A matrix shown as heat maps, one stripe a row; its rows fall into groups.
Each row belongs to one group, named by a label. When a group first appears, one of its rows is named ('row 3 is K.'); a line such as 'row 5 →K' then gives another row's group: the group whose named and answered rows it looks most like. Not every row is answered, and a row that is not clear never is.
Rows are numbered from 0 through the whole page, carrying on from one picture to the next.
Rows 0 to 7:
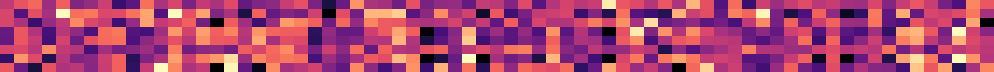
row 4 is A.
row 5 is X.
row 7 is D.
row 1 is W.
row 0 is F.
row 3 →A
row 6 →A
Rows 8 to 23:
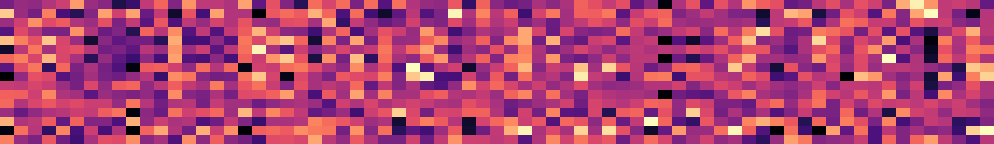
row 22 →F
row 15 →F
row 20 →A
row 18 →X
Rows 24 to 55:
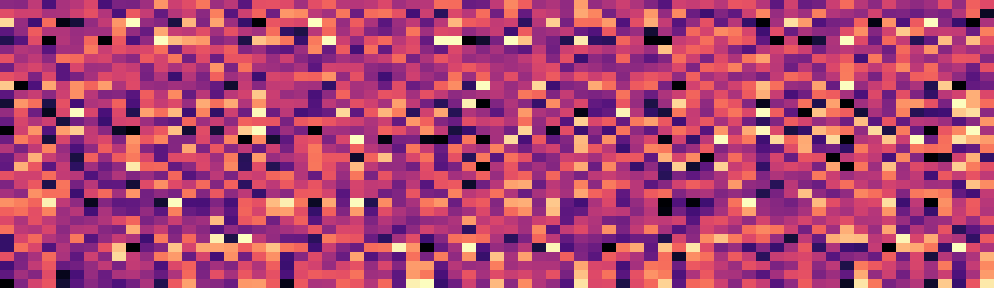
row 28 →F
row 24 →F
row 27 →D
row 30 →W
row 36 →W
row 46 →X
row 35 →A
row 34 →W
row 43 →X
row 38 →W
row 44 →F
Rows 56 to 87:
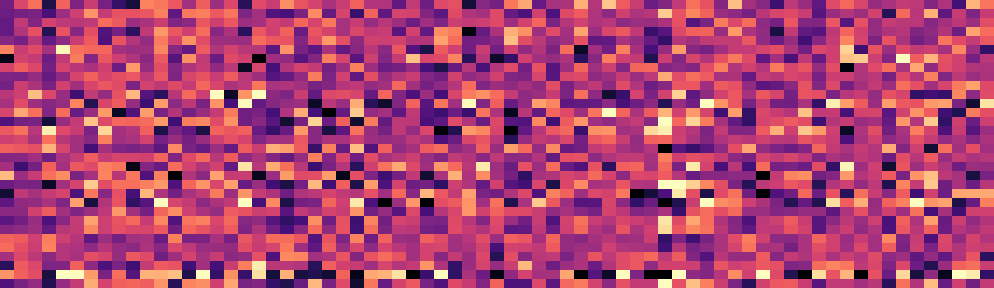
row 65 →A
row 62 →D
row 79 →D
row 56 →F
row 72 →X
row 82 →X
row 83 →X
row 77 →A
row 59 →F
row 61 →W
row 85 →W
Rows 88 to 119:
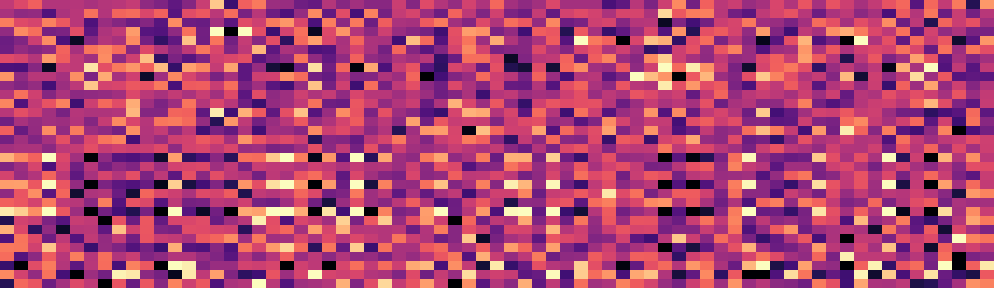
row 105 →X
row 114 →A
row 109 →F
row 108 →X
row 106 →F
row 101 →D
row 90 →X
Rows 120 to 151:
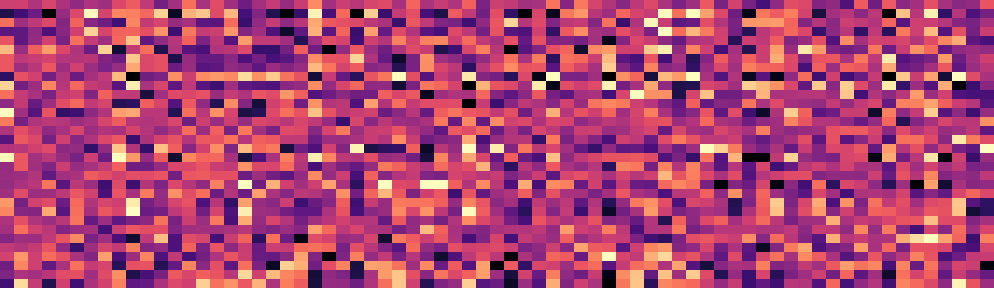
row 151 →A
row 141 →W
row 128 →A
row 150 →A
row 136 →D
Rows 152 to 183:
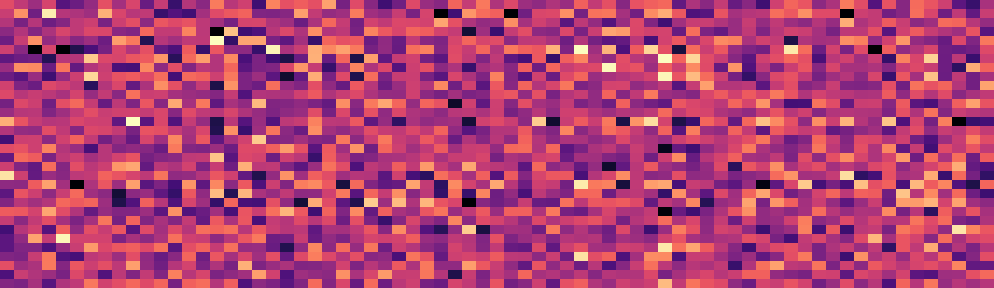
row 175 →X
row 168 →X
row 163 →W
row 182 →W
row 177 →A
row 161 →D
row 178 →W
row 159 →F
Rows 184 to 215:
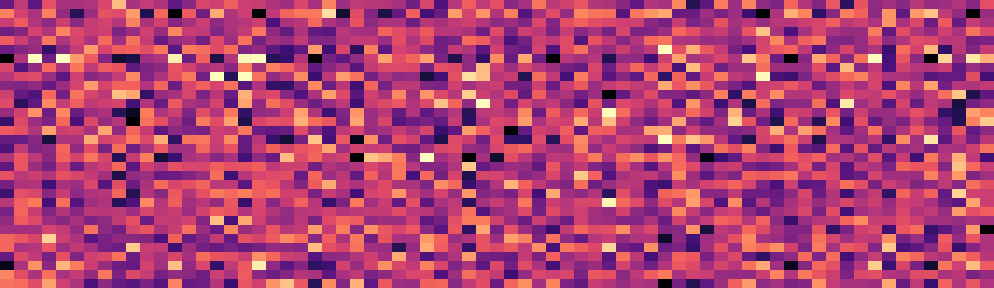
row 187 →W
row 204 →F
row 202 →A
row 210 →X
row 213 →W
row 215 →X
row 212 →A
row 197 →F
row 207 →A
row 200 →F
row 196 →F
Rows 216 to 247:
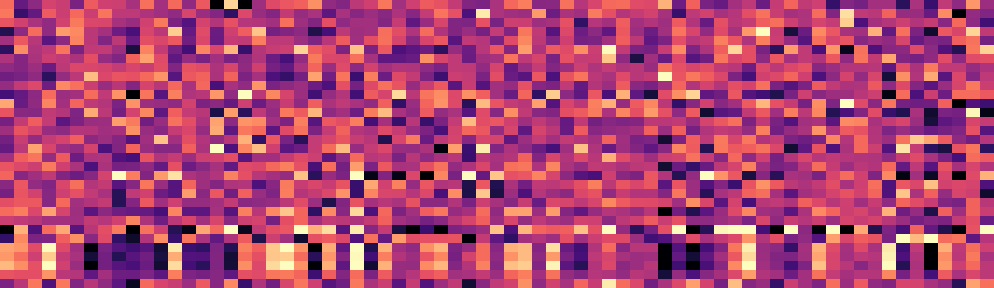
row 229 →D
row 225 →W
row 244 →X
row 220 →W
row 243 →X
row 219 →W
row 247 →F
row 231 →D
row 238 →F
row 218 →W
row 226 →A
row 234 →X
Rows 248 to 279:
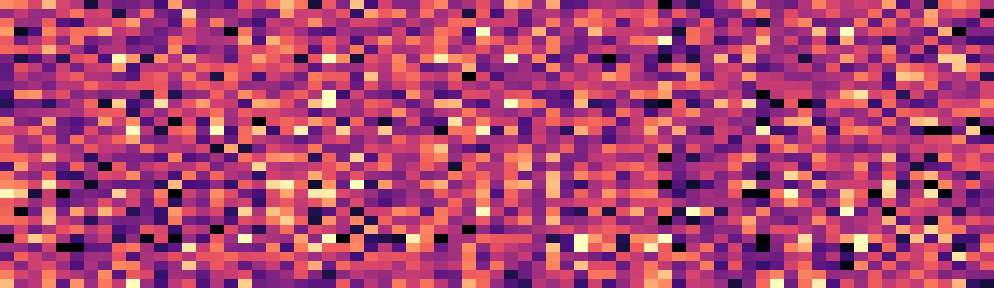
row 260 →A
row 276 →A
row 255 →A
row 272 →X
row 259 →F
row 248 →X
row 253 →X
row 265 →X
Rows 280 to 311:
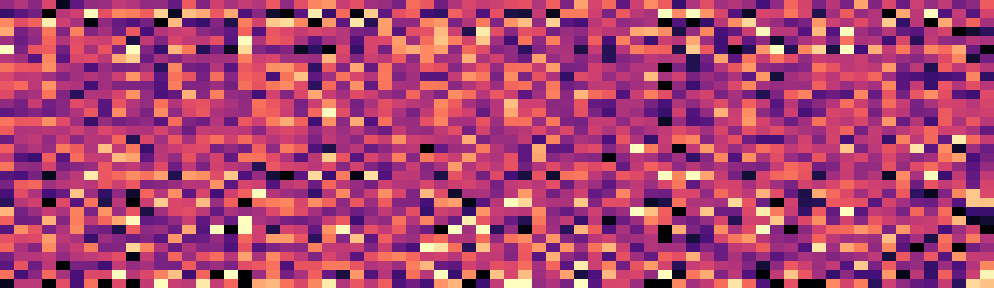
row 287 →X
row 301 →W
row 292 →F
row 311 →F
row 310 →D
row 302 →F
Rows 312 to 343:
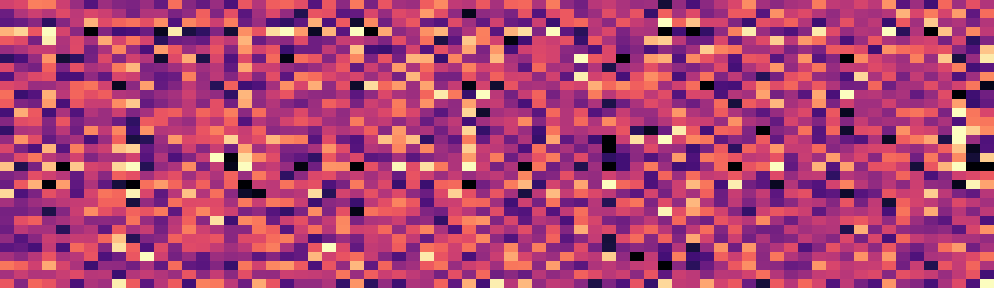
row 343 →D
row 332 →F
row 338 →A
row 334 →A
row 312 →X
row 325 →F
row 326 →A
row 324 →A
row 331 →D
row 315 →X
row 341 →X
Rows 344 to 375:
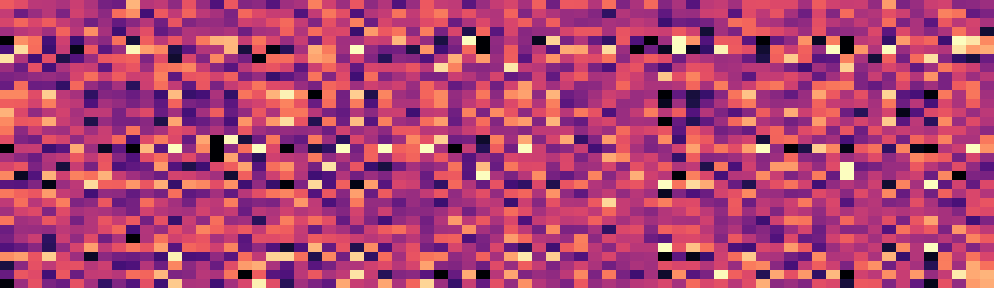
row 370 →F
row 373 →W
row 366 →F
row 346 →X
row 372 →X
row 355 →X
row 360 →W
